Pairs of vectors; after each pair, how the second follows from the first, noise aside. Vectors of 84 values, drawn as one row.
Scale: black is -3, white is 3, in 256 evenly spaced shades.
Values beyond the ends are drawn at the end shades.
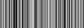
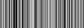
copied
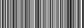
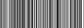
shuffled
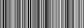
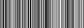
copied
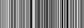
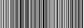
shuffled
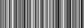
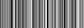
shuffled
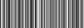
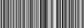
shuffled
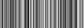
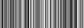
copied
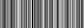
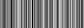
copied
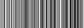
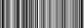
shuffled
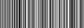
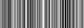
shuffled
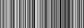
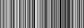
copied
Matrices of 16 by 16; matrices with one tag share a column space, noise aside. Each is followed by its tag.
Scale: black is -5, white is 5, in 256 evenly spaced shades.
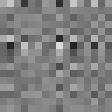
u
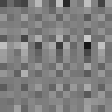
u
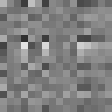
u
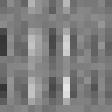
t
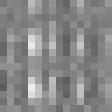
t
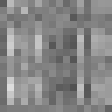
t
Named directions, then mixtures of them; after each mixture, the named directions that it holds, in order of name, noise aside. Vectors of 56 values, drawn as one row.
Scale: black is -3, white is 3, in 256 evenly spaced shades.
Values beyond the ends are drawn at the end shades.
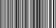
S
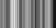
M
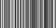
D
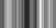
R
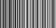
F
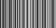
F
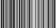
D, S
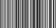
S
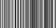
D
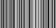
D, S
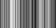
D, M, R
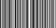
D, F, S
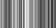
M, R, S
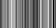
M, R, S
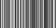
D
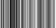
D, M, R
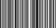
D, F, S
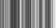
M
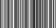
D, S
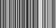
F, R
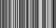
F, M, R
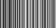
F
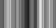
R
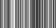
D, M, S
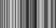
D, M, R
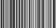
D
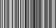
D, F, S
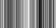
R, S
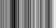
M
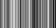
D, M, S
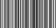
D, S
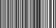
S
